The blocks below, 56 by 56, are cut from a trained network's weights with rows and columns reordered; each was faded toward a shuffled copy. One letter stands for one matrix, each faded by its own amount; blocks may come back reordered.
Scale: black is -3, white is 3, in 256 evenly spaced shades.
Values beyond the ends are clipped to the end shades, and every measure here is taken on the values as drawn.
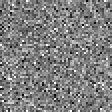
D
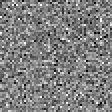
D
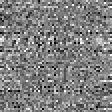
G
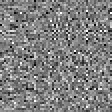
G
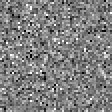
D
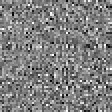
G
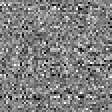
G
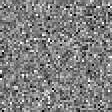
D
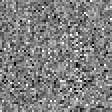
D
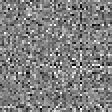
G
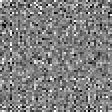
G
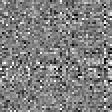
G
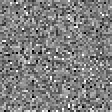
D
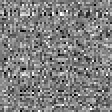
G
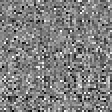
G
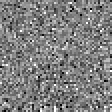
D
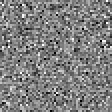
D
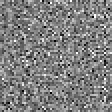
D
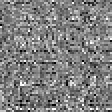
G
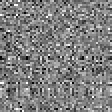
G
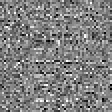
G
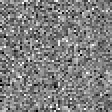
D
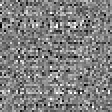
G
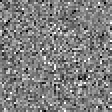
D
